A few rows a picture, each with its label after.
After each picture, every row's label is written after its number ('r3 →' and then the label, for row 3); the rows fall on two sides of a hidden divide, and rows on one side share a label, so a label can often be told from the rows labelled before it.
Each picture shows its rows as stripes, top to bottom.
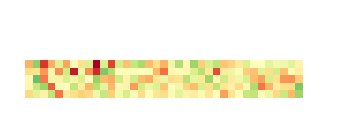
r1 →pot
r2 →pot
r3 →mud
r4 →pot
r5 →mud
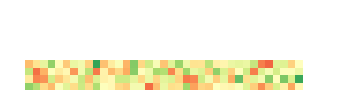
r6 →mud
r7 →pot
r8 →mud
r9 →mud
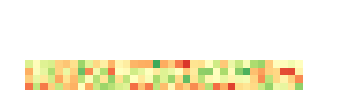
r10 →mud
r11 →mud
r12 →mud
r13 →mud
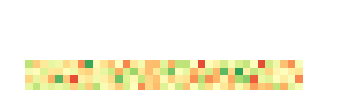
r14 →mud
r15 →mud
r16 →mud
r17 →mud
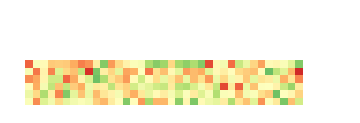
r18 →pot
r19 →mud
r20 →mud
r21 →pot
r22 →pot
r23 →pot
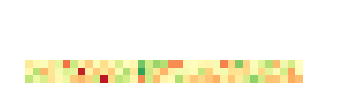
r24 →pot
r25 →pot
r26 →mud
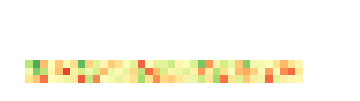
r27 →mud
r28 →mud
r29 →pot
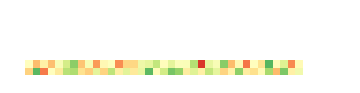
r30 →pot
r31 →pot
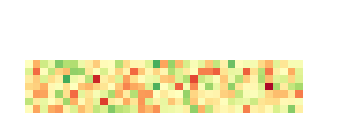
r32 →pot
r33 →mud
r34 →pot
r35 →pot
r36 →mud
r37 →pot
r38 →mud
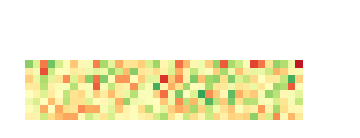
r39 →pot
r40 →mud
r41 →pot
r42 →pot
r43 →pot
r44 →pot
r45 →pot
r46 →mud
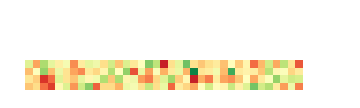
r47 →pot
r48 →pot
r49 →mud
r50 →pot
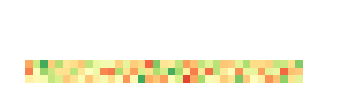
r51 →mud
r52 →mud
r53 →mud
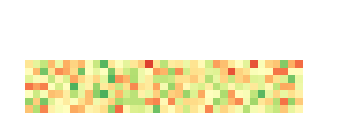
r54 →mud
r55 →mud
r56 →pot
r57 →mud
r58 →mud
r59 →mud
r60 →pot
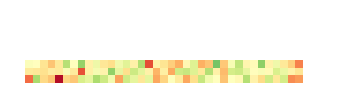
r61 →mud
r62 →pot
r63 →mud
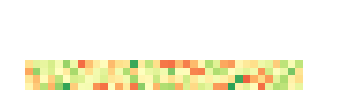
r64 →pot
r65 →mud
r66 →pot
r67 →pot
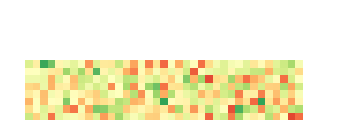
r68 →mud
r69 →mud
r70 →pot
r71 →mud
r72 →pot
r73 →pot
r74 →mud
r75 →mud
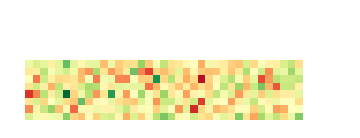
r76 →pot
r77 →mud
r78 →pot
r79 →mud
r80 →pot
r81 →mud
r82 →mud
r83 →pot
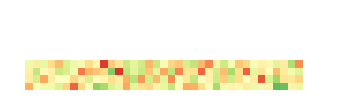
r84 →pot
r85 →pot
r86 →pot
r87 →mud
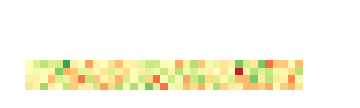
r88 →pot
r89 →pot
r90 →pot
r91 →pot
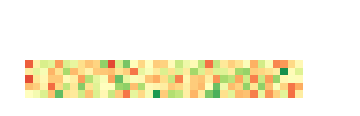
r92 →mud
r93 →pot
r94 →mud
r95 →mud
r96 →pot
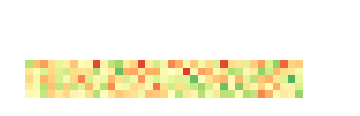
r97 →pot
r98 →mud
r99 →pot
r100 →mud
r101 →mud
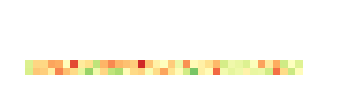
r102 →mud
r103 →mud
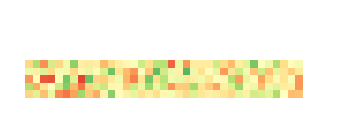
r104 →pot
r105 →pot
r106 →pot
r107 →pot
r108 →mud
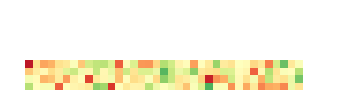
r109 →mud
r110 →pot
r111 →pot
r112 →mud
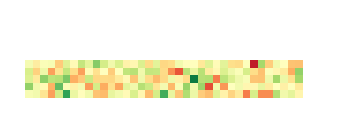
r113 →mud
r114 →pot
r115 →pot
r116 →pot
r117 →pot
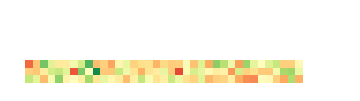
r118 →mud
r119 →mud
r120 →pot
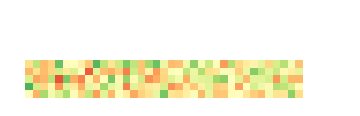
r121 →pot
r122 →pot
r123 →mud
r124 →pot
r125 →pot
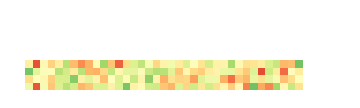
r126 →pot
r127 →pot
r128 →pot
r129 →pot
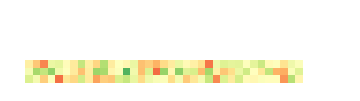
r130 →mud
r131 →mud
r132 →mud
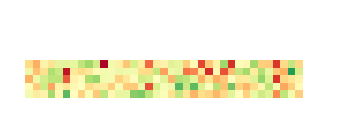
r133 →mud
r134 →mud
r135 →mud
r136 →pot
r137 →pot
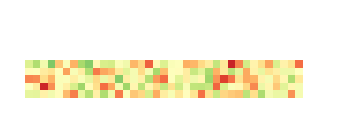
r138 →mud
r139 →pot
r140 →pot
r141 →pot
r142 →mud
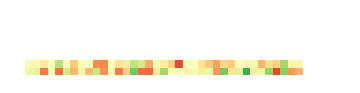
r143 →pot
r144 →mud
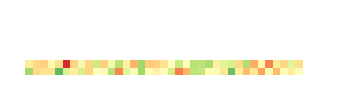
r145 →mud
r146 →pot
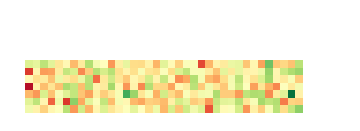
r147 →mud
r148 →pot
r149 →pot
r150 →pot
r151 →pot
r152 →mud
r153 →pot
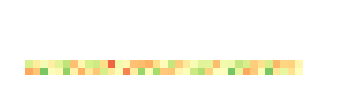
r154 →mud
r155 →pot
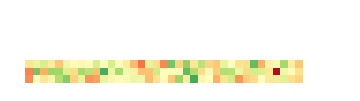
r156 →mud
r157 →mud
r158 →pot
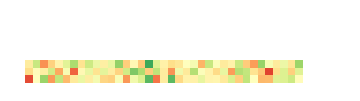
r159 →pot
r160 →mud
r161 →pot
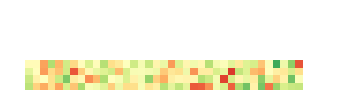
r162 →pot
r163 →mud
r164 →pot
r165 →mud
